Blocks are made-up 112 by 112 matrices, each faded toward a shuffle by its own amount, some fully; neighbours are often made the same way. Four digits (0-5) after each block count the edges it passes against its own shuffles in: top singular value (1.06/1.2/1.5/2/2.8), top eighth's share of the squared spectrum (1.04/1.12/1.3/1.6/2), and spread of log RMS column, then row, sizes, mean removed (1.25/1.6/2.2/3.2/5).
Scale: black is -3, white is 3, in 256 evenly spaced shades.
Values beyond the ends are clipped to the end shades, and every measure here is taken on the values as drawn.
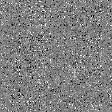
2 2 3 2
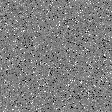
0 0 0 0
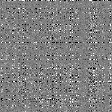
2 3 4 4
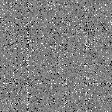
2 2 2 2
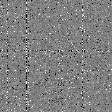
3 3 3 2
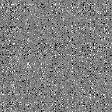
2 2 3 3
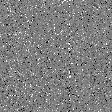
2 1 1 0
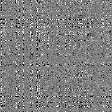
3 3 4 4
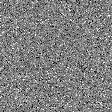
0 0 0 0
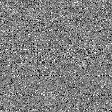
1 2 0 3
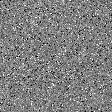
0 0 0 0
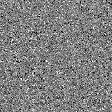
3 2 0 1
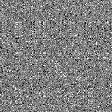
4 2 1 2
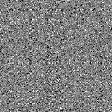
4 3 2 2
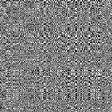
5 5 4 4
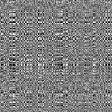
5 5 4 4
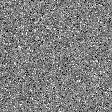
2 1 0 0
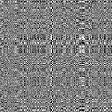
5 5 4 4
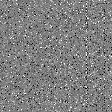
3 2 1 0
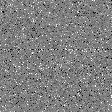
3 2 0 1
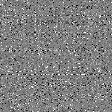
4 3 1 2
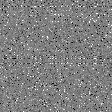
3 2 0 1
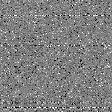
4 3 0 2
